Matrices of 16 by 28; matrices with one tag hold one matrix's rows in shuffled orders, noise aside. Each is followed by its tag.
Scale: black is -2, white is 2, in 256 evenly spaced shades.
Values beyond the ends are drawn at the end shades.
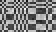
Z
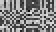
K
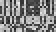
K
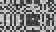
K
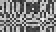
K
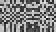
K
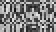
K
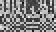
K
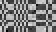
Z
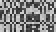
K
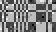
Z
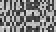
K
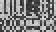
K
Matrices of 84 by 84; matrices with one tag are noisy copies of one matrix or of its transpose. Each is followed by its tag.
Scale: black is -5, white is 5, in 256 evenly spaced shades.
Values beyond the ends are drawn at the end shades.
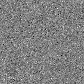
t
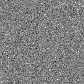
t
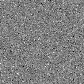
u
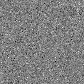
t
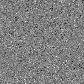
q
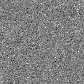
t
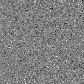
q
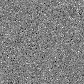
t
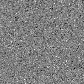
q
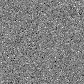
t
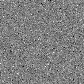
u
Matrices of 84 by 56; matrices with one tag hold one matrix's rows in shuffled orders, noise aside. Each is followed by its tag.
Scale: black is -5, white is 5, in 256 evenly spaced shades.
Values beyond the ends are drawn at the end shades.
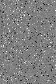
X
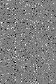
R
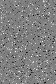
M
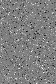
M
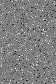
M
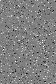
M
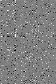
R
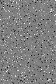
X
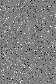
X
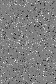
M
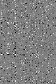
R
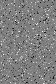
M
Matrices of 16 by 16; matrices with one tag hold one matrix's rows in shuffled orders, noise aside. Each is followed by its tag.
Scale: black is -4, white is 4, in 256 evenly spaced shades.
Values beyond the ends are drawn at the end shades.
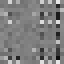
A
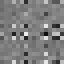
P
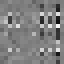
A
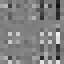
A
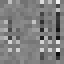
A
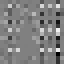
A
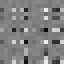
P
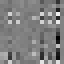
A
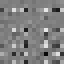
P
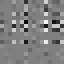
P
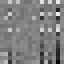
A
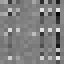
A
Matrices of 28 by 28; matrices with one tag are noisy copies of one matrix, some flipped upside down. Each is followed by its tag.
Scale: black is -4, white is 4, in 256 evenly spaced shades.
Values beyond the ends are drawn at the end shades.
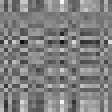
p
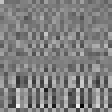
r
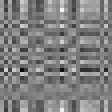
p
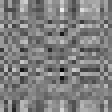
p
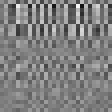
r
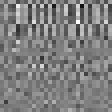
r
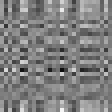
p
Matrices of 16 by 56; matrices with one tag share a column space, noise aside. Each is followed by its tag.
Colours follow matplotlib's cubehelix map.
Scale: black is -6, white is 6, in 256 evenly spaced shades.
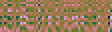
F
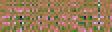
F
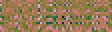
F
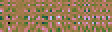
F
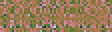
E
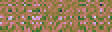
F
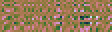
F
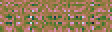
F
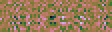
F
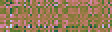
E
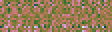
E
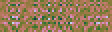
F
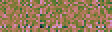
E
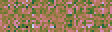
E
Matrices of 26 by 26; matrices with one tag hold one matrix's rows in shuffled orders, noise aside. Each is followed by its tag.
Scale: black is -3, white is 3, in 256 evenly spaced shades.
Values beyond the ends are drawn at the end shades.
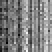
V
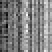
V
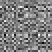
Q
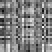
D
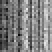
V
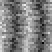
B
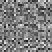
Q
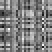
D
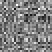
Q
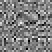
Q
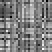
D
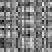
D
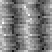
B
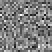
Q
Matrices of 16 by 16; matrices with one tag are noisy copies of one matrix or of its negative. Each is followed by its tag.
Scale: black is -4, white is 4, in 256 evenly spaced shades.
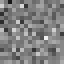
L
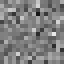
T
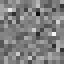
T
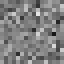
T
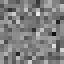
T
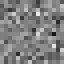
T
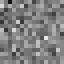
L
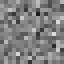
T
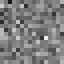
L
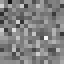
L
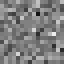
T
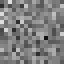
L
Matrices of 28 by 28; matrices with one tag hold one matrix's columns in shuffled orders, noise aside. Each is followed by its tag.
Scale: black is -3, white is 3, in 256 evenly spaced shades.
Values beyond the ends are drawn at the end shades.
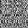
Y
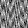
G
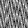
G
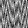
G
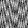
G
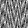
G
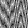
G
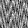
G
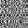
Y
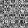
Y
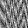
G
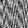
G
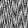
G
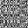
Y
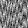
G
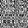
Y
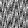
G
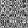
Y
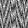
G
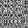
Y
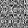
Y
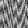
G
